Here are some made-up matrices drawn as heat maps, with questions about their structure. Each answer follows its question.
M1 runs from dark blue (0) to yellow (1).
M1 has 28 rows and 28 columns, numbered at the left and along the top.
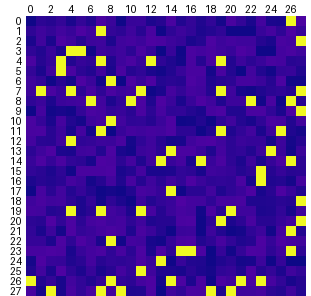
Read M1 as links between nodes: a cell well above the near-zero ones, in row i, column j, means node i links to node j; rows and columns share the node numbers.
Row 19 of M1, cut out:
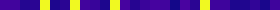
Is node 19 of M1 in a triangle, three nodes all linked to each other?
yes
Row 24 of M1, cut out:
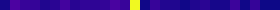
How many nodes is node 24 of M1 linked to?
1
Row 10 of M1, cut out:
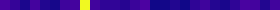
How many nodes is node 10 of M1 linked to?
1
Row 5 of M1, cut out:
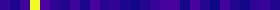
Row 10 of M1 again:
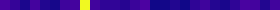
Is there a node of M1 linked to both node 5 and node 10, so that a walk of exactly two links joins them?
no
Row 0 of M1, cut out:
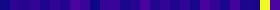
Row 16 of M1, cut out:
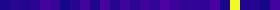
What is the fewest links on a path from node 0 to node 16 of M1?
3
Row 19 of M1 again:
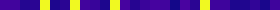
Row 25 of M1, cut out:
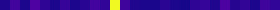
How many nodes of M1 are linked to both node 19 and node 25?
1
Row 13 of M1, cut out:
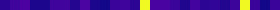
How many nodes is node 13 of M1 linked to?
2
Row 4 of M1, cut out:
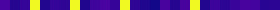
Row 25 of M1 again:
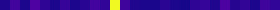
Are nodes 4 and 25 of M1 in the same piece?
yes
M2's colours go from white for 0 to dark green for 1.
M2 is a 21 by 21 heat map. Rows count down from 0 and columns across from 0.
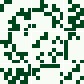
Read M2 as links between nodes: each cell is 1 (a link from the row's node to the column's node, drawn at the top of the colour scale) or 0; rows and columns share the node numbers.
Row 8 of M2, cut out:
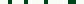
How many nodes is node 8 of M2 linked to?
5
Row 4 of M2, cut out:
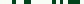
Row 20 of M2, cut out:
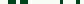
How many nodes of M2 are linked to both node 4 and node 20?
4
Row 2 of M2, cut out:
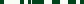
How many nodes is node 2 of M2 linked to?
11
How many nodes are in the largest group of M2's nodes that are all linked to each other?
4
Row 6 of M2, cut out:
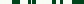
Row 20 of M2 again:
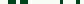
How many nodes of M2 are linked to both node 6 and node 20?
3
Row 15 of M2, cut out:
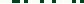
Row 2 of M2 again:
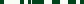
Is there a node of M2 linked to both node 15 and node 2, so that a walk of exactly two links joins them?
yes
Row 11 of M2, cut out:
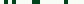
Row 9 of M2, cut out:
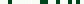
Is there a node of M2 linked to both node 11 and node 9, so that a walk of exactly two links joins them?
no
